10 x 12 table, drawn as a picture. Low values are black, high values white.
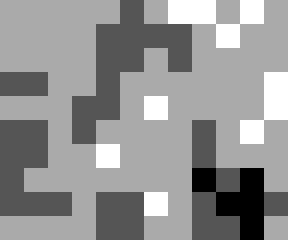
The ninth with the lowest average is the bottom right. The bottom right is the roughest part. In the bottom right lies a patch that is lower than the rest. Overall the values sit about 60% of the way up the scale. The top left is the smoothest part. No row or column stands out. Neither half mirrors the other.
